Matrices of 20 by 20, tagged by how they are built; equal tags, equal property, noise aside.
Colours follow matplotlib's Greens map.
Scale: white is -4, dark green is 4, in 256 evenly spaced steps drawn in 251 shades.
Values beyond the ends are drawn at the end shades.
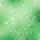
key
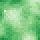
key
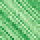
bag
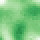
key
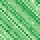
bag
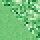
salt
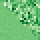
salt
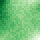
key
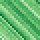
bag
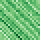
bag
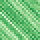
bag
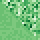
salt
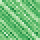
bag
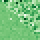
salt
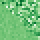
salt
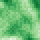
key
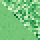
salt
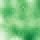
key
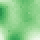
key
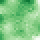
key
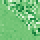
salt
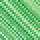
bag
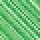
bag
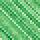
bag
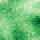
key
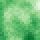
key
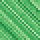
bag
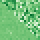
salt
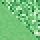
salt
